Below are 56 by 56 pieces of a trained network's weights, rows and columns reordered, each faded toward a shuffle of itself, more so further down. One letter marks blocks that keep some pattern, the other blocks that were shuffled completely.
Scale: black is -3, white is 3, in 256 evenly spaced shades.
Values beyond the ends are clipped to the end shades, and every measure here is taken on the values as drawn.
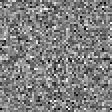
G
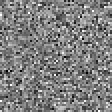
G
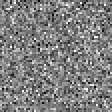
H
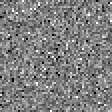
H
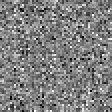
G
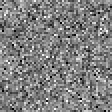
H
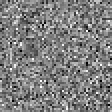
G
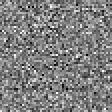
G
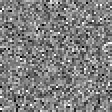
H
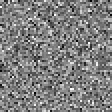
G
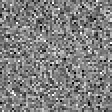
H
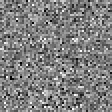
G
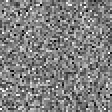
H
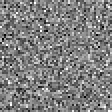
H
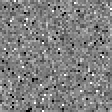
H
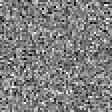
H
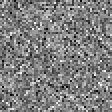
H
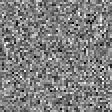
G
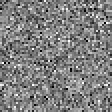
H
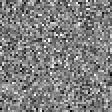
H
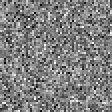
H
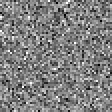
H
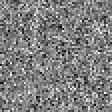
H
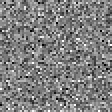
G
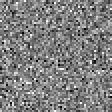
H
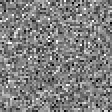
H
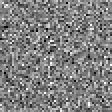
G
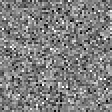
H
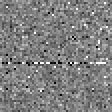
G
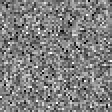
H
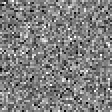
H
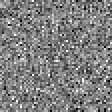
G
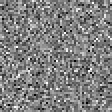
H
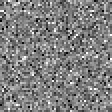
H
